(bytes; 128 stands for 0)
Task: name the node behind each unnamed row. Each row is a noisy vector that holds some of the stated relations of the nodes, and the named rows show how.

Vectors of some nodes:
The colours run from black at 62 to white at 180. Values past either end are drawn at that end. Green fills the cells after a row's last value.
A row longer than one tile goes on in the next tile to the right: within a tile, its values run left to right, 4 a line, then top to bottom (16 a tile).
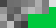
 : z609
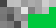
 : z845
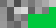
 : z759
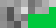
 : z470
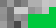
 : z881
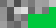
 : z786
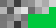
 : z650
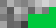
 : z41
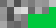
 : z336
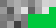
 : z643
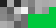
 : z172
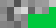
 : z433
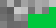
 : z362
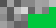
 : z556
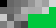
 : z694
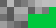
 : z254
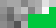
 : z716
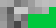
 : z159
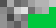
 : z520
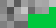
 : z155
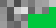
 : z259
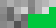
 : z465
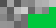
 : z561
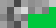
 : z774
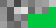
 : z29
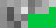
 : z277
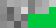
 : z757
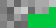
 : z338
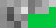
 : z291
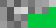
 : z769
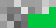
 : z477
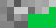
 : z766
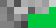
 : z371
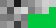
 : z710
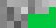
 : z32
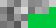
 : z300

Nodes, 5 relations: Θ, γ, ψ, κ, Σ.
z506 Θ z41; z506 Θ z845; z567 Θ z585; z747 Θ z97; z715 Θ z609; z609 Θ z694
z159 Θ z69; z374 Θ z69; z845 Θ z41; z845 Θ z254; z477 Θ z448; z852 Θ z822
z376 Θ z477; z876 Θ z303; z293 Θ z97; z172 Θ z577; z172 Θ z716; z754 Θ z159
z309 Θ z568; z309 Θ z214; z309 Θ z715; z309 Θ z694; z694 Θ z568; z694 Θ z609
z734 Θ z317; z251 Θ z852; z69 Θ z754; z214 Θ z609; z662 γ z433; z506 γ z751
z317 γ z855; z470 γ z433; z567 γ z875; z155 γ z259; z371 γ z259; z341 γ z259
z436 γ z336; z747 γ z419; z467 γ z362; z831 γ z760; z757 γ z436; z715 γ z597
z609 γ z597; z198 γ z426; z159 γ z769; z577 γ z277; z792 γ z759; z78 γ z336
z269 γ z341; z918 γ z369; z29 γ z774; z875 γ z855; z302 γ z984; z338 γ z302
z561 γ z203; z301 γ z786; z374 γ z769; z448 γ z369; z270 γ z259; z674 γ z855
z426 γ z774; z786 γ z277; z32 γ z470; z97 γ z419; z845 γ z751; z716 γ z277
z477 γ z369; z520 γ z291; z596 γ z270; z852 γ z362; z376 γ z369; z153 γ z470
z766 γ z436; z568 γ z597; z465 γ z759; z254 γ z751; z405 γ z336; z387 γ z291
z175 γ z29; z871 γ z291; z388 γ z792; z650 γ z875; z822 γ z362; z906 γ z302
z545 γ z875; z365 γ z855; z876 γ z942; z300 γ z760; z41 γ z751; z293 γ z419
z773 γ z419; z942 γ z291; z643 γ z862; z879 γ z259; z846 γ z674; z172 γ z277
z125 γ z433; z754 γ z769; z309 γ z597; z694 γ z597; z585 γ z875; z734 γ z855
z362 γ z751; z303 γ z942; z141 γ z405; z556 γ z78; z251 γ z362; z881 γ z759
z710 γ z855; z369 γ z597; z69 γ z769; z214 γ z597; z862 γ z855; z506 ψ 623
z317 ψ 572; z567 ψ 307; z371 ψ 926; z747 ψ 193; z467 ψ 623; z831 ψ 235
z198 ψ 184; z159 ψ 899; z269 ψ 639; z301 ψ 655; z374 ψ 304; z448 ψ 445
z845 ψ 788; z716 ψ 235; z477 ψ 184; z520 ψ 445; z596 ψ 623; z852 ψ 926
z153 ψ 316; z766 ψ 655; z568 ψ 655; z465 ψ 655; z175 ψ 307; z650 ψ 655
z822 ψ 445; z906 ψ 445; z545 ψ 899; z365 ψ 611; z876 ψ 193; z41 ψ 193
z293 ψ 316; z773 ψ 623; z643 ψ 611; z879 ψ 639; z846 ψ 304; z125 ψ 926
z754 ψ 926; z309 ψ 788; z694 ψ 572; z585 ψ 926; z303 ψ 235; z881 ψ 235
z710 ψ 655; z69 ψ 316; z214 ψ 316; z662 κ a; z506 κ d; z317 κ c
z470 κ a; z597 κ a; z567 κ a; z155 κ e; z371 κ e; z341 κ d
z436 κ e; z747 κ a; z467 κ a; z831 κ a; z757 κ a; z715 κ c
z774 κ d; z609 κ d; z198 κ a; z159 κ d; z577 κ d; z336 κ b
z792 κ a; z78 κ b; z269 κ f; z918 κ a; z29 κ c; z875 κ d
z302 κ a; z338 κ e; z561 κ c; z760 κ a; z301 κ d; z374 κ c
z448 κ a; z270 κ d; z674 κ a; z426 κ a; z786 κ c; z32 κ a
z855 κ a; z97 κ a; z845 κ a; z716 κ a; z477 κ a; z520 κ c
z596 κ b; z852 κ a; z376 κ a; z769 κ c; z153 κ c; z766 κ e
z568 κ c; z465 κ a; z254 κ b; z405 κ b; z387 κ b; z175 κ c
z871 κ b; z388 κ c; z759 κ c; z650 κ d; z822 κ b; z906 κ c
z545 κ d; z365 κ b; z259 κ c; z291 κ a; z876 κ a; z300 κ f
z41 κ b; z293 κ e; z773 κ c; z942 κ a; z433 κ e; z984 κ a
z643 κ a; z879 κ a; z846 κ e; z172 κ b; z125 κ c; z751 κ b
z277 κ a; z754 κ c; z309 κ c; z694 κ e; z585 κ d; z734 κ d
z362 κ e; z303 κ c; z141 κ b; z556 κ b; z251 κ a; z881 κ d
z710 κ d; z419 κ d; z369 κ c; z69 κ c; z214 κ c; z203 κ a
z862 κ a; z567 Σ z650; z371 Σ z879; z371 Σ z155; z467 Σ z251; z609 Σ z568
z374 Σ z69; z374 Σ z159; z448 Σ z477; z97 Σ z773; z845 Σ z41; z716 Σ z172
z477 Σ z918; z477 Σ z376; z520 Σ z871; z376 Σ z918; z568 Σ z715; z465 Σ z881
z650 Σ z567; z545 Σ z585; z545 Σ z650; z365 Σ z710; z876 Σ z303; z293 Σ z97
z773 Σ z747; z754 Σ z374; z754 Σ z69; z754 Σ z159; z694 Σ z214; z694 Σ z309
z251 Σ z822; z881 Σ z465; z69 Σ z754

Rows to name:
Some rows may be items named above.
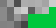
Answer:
z371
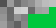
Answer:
z175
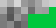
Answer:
z97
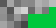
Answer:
z871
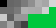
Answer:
z694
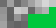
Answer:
z69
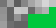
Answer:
z69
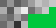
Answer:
z545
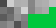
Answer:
z251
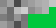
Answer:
z301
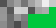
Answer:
z317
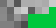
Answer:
z371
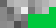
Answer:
z747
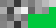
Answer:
z875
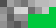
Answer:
z773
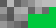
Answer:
z254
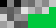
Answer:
z309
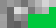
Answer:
z303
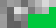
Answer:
z303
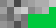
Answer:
z301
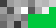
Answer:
z567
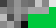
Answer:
z568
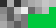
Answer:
z374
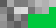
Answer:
z906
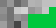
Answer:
z881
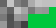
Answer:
z822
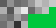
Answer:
z545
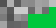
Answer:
z751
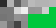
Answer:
z506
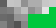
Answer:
z467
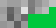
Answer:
z597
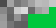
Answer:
z153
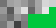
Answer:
z643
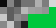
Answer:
z715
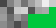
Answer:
z317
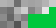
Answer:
z269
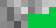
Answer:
z198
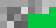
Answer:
z918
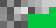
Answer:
z846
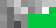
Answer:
z831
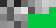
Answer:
z365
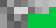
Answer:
z906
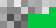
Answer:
z448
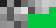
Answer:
z365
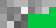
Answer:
z376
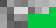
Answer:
z596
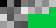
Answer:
z309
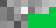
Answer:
z876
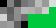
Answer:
z214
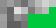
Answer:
z303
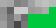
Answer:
z159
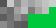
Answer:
z852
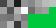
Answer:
z734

